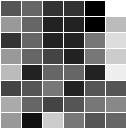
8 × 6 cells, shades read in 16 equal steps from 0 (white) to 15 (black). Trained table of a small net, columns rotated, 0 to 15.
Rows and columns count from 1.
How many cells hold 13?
8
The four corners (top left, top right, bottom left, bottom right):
10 0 6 9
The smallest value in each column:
4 9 3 8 8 0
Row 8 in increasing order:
3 6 8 9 10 14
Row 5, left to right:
4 13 9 9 13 1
